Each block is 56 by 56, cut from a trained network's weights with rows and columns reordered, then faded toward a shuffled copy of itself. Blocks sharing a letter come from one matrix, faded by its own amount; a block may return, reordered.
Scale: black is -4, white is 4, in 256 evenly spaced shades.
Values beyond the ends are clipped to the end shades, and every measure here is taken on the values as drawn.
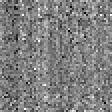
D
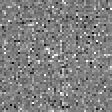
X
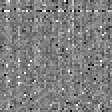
D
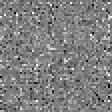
X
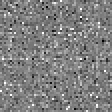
X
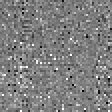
X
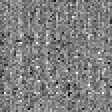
D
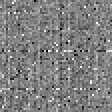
D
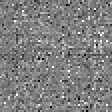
X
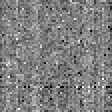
D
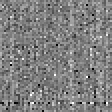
D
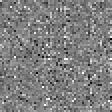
X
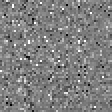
X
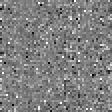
X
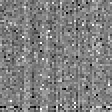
D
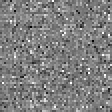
X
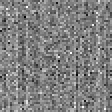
D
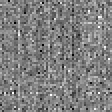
D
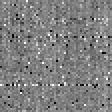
D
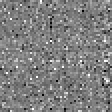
X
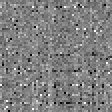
D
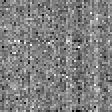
D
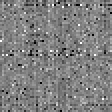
D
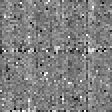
D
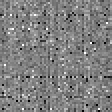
D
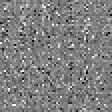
X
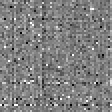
D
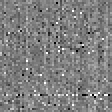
D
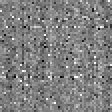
D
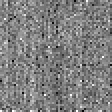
D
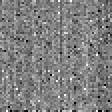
D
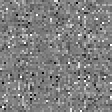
X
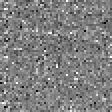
X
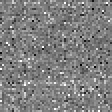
X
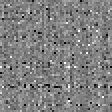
D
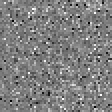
X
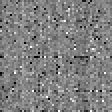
D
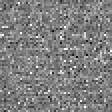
X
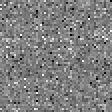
X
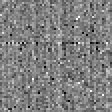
D
